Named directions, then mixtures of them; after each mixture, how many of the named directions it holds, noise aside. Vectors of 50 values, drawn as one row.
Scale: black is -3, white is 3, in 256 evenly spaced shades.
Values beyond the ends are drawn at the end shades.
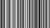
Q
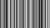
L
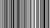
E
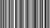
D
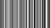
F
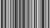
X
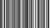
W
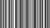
one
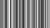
two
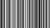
one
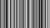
one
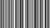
one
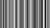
two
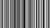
two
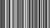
one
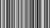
one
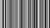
one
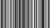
one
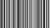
three
